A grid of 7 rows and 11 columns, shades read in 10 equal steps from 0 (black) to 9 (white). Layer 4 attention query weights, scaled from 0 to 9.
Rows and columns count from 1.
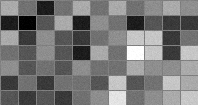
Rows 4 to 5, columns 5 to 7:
1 6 4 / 5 4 4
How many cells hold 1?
5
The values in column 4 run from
2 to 6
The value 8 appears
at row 7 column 7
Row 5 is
5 3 4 3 5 4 4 6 5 5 6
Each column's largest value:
6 4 5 6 6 6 8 9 7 7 7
